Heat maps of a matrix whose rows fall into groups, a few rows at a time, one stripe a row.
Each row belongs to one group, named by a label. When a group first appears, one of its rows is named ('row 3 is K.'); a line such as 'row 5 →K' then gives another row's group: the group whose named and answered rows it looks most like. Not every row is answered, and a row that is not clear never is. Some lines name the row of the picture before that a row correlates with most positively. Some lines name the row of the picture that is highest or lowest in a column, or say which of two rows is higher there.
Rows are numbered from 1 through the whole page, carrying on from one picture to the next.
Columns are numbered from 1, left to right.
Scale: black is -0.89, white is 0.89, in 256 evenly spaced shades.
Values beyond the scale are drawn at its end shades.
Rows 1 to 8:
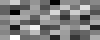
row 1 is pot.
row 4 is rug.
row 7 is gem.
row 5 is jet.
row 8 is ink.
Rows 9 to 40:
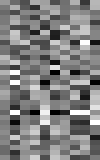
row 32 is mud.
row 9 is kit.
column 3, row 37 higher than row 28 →Yes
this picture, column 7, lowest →31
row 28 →kit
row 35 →gem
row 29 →mud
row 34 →gem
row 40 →gem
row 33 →mud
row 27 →kit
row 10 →jet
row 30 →mud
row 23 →ink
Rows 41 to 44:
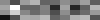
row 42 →ink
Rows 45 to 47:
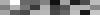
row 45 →ink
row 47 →kit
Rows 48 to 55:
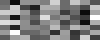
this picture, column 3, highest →55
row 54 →ink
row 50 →rug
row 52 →rug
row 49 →jet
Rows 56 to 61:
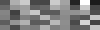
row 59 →mud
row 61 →mud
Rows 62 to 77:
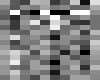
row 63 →mud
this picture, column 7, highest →66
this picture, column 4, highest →66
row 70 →mud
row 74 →pot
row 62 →kit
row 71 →kit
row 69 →pot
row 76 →pot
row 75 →kit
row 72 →rug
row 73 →ink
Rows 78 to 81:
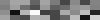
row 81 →kit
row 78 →rug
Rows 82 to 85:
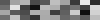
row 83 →jet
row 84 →kit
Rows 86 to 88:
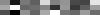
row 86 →mud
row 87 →ink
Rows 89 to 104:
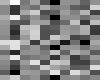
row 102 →mud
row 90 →mud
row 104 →pot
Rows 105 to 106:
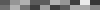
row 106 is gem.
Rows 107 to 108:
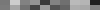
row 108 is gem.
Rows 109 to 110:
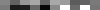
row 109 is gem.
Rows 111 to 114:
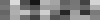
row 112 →jet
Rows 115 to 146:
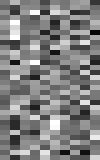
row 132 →kit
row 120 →ink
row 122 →ink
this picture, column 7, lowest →145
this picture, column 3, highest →145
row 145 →rug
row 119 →ink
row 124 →gem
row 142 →mud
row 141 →jet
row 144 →gem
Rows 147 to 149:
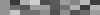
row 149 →ink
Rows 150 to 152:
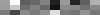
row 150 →ink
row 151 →pot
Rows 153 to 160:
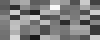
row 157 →rug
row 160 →jet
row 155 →jet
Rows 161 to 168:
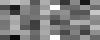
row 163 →mud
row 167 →rug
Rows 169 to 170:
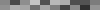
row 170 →rug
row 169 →gem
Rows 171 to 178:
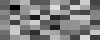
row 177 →jet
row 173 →gem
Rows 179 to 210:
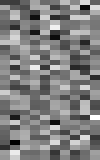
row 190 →gem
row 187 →rug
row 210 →ink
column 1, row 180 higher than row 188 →Yes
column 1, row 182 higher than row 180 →No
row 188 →rug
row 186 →pot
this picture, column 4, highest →192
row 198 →rug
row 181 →jet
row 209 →ink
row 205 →rug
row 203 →pot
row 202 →mud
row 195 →gem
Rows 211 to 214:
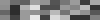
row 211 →kit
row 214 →gem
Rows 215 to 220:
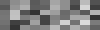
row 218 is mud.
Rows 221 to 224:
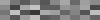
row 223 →jet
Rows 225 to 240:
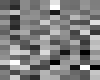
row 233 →kit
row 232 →mud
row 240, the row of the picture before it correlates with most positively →223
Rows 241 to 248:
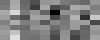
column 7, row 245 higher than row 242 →Yes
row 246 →kit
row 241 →jet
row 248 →ink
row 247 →ink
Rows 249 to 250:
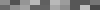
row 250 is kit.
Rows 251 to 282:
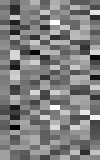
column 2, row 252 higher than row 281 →No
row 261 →jet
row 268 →mud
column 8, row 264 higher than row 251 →Yes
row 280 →rug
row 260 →kit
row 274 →mud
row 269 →gem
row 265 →ink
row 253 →mud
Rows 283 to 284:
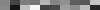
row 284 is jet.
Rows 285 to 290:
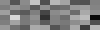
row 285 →gem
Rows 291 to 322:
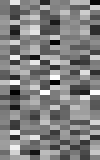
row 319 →rug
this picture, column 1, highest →307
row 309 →mud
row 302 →jet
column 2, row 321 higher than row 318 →Yes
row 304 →pot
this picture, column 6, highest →306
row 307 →pot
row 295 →pot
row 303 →gem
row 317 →ink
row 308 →gem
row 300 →gem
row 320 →ink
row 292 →mud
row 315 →mud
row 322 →rug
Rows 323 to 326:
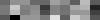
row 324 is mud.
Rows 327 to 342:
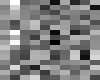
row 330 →rug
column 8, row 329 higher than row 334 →No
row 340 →jet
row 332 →gem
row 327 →ink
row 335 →pot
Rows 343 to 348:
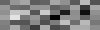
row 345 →rug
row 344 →kit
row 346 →pot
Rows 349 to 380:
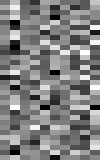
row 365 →jet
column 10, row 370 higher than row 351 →No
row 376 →rug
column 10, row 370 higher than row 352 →No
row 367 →kit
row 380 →pot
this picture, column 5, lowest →370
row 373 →mud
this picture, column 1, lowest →364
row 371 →mud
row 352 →pot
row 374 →gem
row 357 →mud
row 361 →gem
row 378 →mud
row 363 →pot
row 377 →jet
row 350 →ink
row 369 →pot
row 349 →jet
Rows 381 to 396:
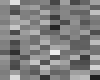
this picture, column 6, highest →391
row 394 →mud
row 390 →gem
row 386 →pot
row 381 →ink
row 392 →kit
